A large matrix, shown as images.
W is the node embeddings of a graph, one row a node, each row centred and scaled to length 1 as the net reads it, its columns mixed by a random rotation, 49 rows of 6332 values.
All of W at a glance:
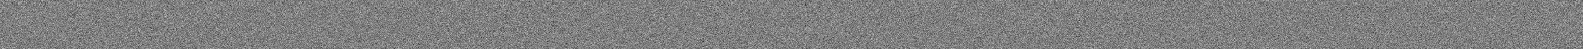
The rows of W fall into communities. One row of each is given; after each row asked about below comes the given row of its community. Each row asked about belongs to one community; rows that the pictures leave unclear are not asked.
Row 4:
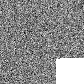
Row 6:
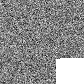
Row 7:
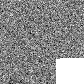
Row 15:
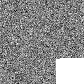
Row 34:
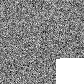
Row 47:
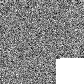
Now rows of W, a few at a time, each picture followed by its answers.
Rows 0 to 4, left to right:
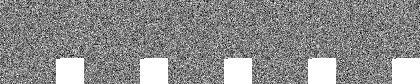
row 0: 47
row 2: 4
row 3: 4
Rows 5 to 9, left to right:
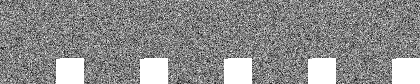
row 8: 47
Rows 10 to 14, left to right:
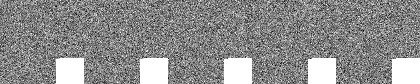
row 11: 7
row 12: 4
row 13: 34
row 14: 6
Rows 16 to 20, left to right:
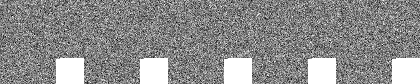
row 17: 6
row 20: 34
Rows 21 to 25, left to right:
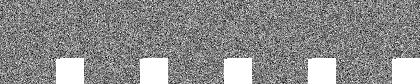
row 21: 4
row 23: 6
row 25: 4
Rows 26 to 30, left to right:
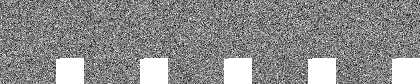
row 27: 34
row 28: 15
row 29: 6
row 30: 15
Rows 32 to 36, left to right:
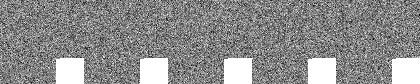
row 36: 34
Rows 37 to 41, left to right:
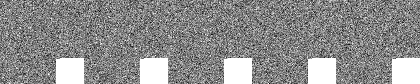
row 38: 15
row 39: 7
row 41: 15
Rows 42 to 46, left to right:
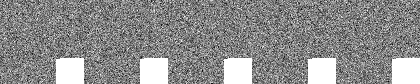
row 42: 4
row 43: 47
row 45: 6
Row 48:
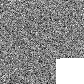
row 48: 7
